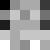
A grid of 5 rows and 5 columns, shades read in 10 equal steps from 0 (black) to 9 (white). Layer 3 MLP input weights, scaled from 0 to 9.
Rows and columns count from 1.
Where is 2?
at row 1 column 5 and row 3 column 5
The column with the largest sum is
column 4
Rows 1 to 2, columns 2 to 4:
5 6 6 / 7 5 7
